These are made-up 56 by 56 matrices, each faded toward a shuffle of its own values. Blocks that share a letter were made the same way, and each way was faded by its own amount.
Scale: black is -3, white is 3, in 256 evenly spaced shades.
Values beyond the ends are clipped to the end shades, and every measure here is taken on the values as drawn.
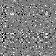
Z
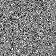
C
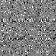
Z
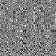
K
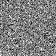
C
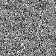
C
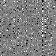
Z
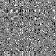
Z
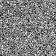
C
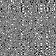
Z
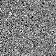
C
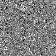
C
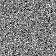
C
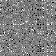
Z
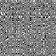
K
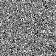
C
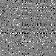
Z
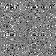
Z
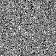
C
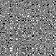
Z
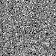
C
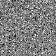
C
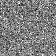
C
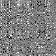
Z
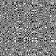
K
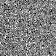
C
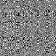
K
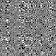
K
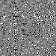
Z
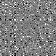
Z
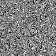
C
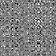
K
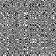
K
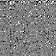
Z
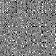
Z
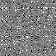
Z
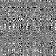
K
